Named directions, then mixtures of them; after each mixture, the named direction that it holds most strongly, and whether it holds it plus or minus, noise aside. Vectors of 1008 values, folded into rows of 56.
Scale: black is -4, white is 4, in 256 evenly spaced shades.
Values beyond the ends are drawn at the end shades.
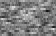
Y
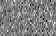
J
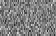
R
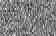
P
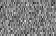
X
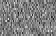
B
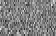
R, plus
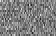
P, plus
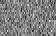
P, minus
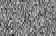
X, minus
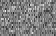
P, minus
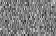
X, minus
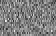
B, plus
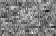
Y, plus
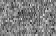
J, minus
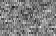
Y, minus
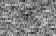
Y, minus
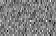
J, minus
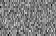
R, minus
